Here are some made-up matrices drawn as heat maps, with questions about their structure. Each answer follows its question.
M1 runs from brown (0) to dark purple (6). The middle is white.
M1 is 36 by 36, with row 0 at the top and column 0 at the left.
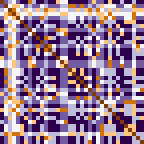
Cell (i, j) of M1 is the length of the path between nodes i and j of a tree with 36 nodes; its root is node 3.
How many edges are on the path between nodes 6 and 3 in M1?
3
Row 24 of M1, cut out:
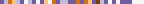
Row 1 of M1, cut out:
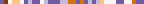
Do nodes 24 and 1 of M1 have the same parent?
no
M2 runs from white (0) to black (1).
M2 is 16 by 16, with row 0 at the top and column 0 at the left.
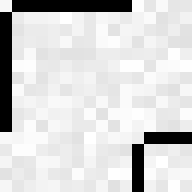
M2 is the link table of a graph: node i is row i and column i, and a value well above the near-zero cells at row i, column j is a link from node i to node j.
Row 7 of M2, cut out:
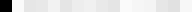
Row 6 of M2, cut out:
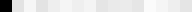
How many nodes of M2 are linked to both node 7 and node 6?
1
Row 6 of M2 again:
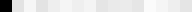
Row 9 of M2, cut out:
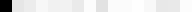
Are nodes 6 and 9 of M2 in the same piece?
yes
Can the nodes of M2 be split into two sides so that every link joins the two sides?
yes
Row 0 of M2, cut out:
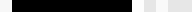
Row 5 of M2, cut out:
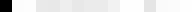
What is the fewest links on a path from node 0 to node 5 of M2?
1
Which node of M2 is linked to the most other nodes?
node 0
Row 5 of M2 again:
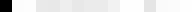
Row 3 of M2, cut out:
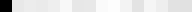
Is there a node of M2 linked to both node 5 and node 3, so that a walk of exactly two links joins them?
yes
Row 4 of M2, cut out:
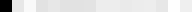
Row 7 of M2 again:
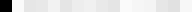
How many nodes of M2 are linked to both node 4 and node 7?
1
